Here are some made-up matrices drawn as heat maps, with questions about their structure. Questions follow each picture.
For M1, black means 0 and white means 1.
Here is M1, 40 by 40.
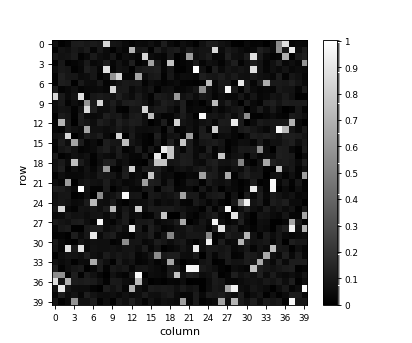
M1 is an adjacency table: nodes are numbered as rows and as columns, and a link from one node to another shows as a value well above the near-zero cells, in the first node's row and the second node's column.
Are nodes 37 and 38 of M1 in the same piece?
no
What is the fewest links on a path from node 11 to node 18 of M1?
3
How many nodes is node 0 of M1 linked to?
3
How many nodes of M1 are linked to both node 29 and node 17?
1
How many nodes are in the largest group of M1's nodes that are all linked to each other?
3
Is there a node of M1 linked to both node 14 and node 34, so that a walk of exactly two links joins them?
yes
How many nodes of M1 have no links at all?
1
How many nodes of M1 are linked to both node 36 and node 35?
2
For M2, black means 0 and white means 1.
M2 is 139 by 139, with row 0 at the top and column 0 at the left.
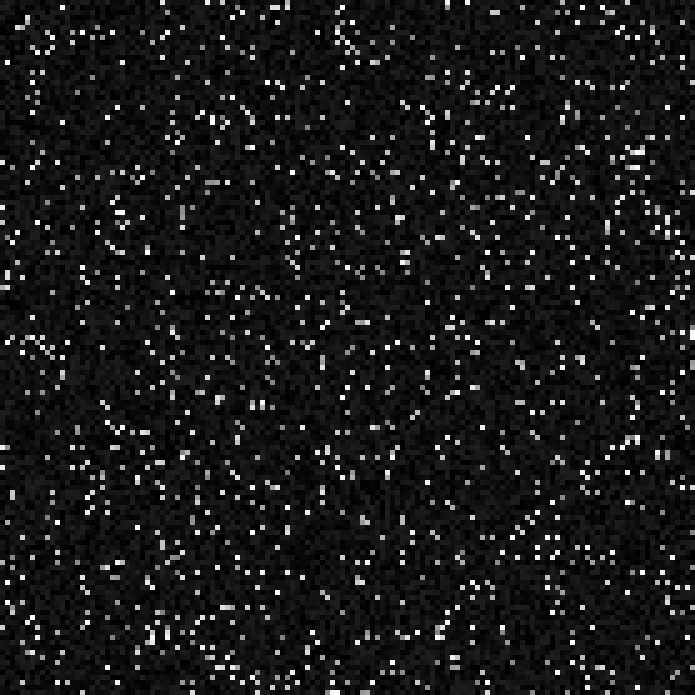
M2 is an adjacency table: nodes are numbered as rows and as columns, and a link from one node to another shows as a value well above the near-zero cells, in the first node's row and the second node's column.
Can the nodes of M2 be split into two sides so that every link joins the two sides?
yes
